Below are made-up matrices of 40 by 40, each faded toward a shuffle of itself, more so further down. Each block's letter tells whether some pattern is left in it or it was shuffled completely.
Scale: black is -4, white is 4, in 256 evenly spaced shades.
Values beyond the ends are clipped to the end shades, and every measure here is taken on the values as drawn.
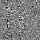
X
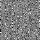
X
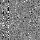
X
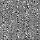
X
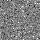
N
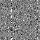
X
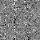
X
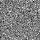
N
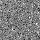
N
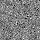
N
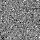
N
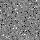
N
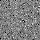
N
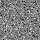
N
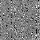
X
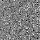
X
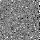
X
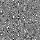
X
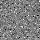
N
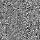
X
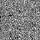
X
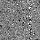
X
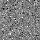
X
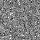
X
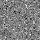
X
